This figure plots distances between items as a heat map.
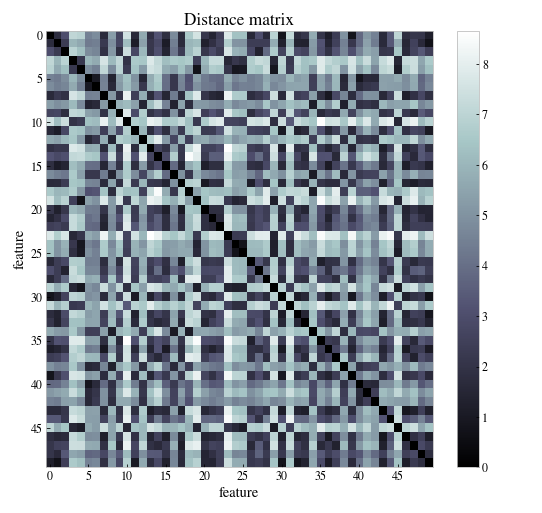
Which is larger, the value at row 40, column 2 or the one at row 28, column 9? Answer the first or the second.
the first
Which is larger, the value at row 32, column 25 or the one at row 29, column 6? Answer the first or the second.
the first
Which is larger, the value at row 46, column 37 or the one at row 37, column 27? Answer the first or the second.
the second
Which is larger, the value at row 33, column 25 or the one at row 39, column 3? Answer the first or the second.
the second
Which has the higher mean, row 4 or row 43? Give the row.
4
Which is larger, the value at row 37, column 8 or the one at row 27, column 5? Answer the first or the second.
the first
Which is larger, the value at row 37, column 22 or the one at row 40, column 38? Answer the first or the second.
the first
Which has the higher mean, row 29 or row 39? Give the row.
29
